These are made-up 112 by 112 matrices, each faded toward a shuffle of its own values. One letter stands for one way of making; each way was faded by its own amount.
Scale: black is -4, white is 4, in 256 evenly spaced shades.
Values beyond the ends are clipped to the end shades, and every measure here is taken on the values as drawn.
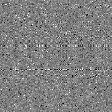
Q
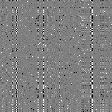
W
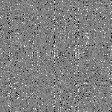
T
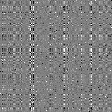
W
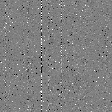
T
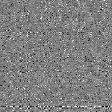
Q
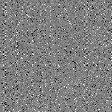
T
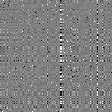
W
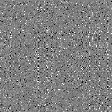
T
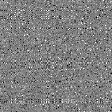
Q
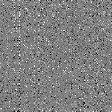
T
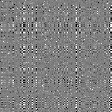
W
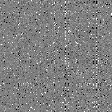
T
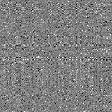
Q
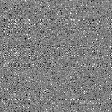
Q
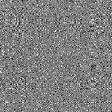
Q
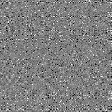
Q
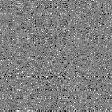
Q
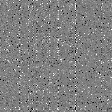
T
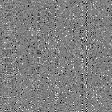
T
